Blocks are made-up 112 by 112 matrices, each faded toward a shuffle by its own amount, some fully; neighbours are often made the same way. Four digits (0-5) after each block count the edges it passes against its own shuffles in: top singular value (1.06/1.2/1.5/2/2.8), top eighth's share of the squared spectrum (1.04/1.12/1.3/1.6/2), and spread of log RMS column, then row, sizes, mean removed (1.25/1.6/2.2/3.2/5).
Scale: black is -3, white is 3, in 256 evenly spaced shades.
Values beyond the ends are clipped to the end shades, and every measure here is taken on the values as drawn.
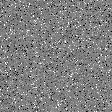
0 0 0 0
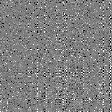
5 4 3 2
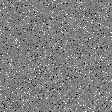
0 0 0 0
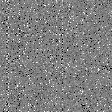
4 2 2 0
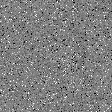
2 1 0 0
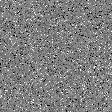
2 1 0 0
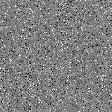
3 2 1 0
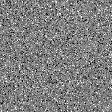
3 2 1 1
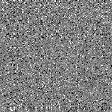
4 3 2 2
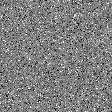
0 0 0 0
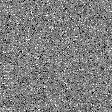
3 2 1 0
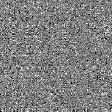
4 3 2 1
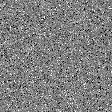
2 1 0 0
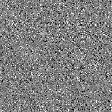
4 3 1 2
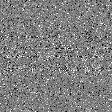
1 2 0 2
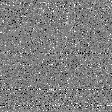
2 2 0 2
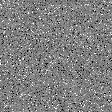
0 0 0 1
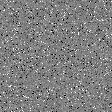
0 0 0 1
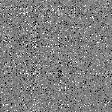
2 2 2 2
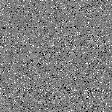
1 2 2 2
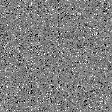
1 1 2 2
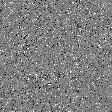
1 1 1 1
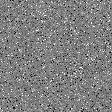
0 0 0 0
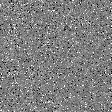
1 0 1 1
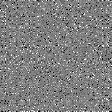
4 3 2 2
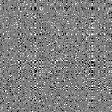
5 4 3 3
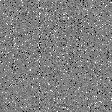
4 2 1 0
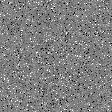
2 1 0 0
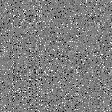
4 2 1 1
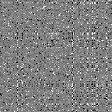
5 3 3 2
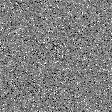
0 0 0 0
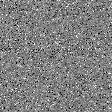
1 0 0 1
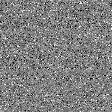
1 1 0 3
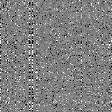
5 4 3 2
